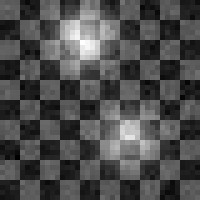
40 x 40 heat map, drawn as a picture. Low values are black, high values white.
The top middle is the ninth with the highest average. There is no overall slope. On average the colour sits 30% of the way up the scale. There are no lone odd cells. Two bumps rise from the field.
